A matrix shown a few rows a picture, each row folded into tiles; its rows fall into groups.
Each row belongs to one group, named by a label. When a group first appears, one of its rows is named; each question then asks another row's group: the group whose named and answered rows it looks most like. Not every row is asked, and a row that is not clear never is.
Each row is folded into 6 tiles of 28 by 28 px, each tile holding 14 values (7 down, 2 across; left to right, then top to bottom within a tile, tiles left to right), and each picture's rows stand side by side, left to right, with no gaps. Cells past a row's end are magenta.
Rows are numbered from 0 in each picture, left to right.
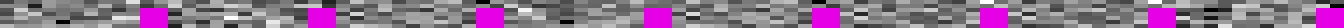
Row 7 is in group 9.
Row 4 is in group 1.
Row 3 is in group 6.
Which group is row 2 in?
1
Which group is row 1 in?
9
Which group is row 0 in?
6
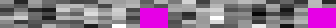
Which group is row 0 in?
9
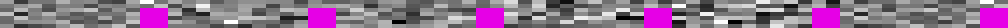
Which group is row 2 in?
6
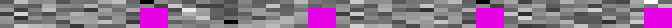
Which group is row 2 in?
1
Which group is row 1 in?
6
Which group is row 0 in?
1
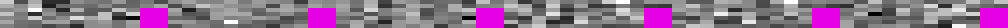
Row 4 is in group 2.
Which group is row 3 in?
2
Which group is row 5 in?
9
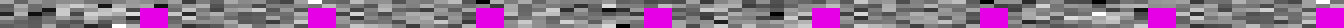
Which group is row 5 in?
1
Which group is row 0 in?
9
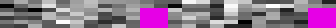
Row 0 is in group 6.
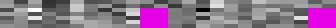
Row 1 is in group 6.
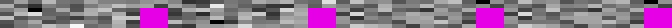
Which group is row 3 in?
1
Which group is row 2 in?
1
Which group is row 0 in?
6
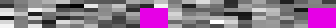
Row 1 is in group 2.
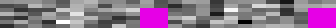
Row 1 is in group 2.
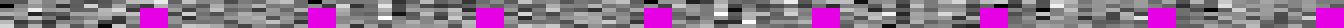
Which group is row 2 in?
2
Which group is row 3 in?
1
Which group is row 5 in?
2
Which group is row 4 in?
2
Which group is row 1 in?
1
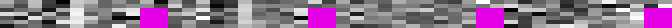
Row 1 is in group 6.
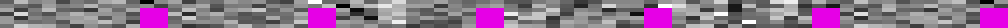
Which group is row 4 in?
2
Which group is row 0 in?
1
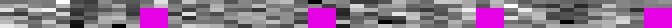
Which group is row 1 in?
1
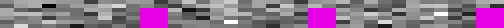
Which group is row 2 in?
2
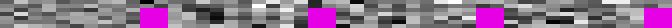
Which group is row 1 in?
9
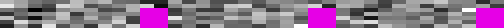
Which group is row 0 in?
9
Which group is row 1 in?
9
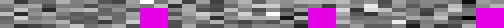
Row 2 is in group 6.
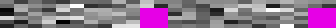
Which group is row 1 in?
9
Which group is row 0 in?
9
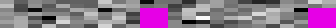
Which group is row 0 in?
9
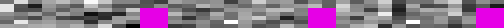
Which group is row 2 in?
2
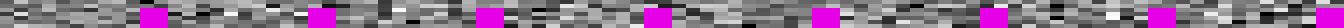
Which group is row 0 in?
1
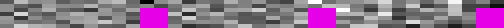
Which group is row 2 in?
2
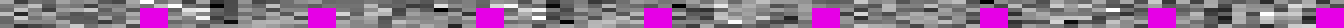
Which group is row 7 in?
9
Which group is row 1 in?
6
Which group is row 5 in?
1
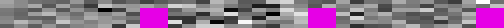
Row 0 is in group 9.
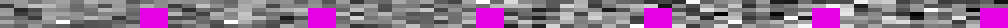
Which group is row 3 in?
9
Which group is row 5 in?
2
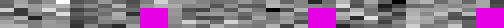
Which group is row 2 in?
6
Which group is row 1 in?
9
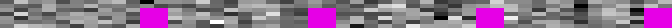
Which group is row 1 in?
2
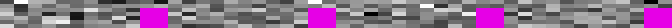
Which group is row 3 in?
1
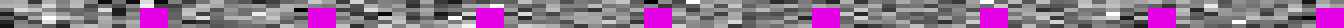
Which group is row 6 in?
2
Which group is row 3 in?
1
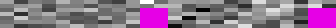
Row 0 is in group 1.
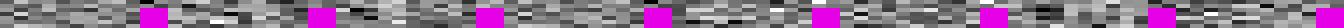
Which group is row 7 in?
9
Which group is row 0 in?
1
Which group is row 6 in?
9
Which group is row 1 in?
2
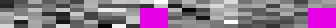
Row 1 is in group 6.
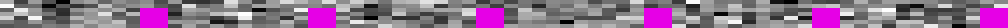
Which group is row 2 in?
9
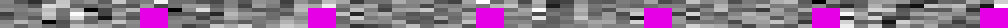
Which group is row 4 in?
1
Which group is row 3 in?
6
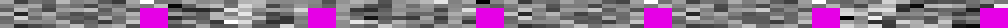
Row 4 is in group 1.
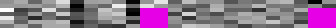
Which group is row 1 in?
1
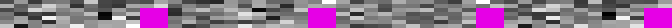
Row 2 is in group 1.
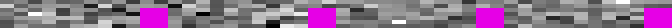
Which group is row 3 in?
2
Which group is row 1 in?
9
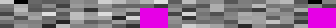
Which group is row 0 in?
2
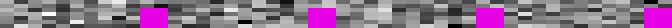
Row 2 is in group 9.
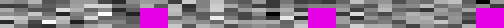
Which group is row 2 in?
1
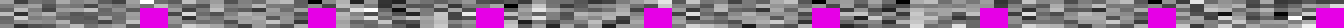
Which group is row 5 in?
6
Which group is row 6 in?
1
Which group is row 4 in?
1
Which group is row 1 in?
1
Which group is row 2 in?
6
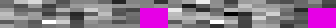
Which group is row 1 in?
2
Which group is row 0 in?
2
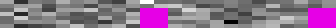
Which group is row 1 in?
6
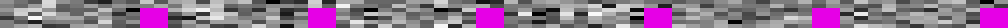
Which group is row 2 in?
9
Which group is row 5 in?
1
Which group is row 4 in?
6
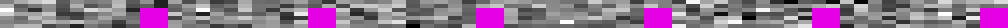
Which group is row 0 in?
2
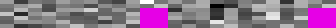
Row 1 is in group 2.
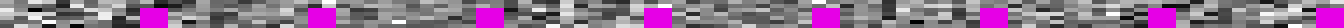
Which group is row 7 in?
9
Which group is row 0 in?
2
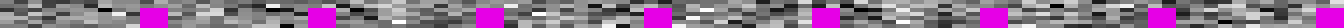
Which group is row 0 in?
9
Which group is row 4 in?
6
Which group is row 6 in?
2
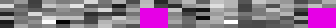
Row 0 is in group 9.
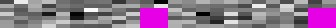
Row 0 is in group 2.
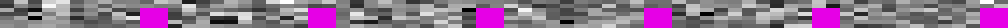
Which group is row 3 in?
6
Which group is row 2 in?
9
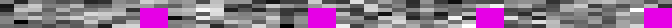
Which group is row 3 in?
9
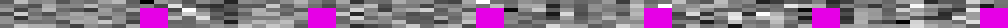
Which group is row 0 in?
1
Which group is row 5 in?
6
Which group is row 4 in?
9
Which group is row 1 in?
6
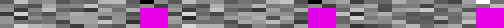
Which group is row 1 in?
1
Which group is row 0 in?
1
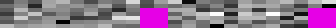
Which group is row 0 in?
6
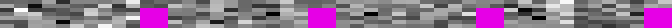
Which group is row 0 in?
6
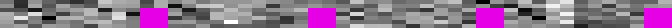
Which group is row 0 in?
9
